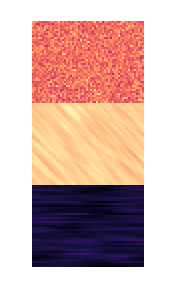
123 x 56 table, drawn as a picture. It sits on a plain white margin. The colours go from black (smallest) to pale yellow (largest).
The table splits into 3 rows of 1 panel. Panel 1,1: high, fine-grained. Panel 2,1: very high, slanting down to the right, faint in contrast. Panel 3,1: very low, streaked across, faint in contrast.
